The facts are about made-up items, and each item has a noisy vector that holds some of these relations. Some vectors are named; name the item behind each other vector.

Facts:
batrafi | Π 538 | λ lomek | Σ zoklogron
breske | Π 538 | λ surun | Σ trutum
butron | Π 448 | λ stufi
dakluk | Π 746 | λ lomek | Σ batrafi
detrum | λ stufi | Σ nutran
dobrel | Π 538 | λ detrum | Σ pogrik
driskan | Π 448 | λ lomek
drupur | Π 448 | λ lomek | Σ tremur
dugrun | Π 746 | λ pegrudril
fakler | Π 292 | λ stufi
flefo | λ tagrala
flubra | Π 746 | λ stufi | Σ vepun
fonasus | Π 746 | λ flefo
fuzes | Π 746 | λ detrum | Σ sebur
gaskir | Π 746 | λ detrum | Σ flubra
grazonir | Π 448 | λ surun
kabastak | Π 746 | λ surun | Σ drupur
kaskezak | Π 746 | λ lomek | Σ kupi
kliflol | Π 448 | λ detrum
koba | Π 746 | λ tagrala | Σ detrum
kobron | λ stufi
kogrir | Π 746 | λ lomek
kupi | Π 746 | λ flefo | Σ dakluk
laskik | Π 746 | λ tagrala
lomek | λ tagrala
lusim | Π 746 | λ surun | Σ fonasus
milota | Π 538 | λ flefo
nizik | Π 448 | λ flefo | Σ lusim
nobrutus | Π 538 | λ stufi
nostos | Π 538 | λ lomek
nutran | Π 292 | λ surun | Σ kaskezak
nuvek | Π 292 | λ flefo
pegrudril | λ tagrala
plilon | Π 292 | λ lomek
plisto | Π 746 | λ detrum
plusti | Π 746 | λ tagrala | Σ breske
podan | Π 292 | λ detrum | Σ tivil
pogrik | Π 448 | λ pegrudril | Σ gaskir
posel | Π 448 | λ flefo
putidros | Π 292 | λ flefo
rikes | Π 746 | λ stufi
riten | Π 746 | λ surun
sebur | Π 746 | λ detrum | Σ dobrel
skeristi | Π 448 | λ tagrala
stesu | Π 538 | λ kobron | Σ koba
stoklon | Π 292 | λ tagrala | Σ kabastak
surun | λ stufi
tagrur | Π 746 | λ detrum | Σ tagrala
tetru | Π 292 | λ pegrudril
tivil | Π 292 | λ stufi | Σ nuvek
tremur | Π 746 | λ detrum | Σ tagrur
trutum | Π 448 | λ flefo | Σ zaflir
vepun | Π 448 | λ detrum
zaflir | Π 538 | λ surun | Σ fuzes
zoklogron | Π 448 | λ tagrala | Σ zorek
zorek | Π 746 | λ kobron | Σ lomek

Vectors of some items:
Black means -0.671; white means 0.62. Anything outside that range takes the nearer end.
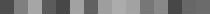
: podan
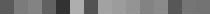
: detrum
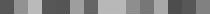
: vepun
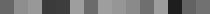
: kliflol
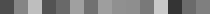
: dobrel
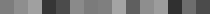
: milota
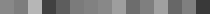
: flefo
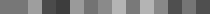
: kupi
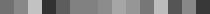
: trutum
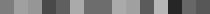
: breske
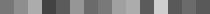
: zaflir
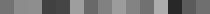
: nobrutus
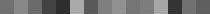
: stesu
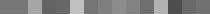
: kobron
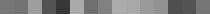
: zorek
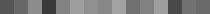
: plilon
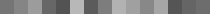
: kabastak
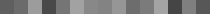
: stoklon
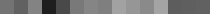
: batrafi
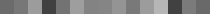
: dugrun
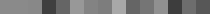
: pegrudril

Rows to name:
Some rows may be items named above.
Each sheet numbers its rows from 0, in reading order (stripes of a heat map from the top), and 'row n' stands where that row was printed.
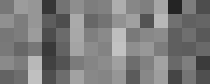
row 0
plusti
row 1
surun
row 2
tagrala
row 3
lomek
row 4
flefo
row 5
nuvek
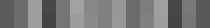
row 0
stoklon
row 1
stoklon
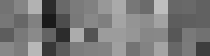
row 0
pogrik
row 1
batrafi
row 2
detrum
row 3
flefo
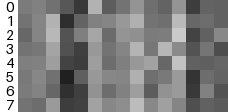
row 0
nutran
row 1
pogrik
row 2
flubra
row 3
kupi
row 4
grazonir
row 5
drupur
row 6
koba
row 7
zoklogron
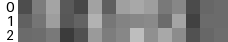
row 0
podan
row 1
fakler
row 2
dakluk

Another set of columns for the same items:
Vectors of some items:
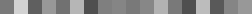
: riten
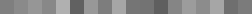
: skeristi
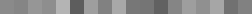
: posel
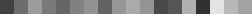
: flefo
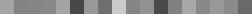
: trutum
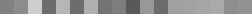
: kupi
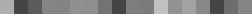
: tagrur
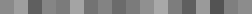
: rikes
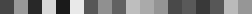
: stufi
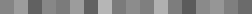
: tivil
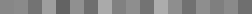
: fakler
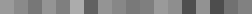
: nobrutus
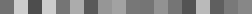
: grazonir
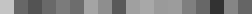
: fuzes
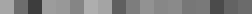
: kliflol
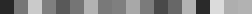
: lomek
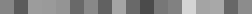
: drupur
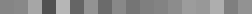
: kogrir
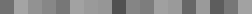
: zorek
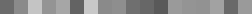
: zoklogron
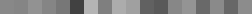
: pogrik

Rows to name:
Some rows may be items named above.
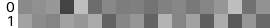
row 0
fonasus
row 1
stesu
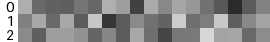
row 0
gaskir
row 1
kabastak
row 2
drupur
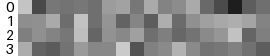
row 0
dobrel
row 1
koba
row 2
nizik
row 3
podan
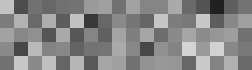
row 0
dobrel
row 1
kabastak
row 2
plusti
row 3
stoklon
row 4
nutran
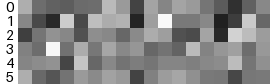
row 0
gaskir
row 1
detrum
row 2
pegrudril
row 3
batrafi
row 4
fonasus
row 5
plisto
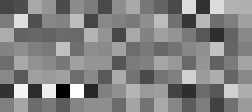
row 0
tagrala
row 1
lusim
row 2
gaskir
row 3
nizik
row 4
zorek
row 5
drupur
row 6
surun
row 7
flubra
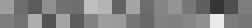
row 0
vepun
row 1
nuvek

